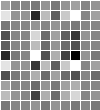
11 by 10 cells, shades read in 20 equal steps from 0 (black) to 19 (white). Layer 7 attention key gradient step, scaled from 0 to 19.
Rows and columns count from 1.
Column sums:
112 111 112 113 112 110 114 113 112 112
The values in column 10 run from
8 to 12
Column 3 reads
10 11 10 10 10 10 11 10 10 10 10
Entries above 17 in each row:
0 1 0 0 0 1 1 0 0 0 0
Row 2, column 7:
15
